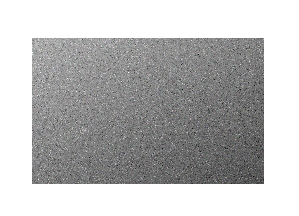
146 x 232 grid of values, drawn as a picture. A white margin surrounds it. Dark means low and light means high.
Ninth with the lowest average: bottom right. Slope: up to the top left. Ninth with the highest average: top left. Odd rows or columns: none. Mirror symmetry: none.
